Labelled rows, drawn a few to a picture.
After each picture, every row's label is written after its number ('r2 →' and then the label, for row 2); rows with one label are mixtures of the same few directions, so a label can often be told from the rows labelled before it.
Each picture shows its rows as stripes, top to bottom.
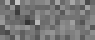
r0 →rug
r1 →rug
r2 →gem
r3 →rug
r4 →rug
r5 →rug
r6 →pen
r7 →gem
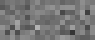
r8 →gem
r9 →pen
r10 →rug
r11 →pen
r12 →gem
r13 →rug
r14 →rug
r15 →gem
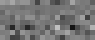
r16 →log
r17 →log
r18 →rug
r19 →rug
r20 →gem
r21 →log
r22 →gem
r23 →gem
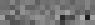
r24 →rug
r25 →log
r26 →gem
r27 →rug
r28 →gem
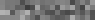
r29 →log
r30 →rug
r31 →pen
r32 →log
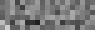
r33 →gem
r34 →log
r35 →log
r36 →pen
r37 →log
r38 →pen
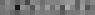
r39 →pen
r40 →gem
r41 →gem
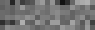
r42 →gem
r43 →log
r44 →log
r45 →rug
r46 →log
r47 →rug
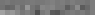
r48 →pen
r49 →pen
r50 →log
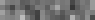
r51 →log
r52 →log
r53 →log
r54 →log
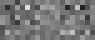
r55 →gem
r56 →pen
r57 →log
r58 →rug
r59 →gem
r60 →log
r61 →rug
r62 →gem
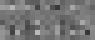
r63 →log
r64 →log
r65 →pen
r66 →gem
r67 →gem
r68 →log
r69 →rug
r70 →log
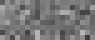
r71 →rug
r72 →log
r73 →gem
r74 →log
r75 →pen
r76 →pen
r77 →gem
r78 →rug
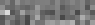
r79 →rug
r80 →rug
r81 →pen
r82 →gem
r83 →pen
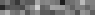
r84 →gem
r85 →log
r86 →pen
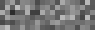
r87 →rug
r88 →rug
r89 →gem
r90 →rug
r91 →log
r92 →pen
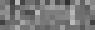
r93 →gem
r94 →pen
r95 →rug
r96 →rug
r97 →log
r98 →gem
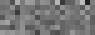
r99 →rug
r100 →rug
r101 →gem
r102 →rug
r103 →pen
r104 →log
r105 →log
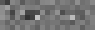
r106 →pen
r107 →pen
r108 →log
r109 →rug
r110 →rug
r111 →gem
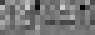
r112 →rug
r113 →gem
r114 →log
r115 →rug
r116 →pen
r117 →rug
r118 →log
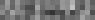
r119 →rug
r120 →rug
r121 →pen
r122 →gem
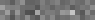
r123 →log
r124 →log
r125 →rug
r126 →gem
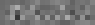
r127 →log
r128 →gem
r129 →rug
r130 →gem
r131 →gem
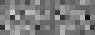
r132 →gem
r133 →gem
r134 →log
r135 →rug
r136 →pen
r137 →rug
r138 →gem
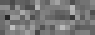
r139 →log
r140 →rug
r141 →log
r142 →pen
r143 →pen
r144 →gem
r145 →rug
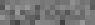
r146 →log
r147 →rug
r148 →gem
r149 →log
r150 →gem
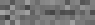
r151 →pen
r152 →pen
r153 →pen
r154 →pen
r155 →rug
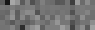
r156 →pen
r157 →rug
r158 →rug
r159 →gem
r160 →log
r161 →log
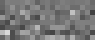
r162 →rug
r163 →gem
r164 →log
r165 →gem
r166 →pen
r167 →log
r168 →pen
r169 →pen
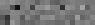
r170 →log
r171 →gem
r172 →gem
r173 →pen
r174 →pen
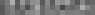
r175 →gem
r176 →gem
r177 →log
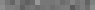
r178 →rug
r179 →log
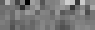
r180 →pen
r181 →log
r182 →rug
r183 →rug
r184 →gem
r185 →gem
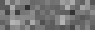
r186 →rug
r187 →pen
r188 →rug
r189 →gem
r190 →gem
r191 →pen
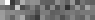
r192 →pen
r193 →gem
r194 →log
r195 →log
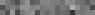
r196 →gem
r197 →log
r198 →rug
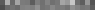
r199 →rug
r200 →log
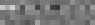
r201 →log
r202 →log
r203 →log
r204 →pen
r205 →rug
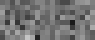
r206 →gem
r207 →gem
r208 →rug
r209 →rug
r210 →rug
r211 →log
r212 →rug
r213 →rug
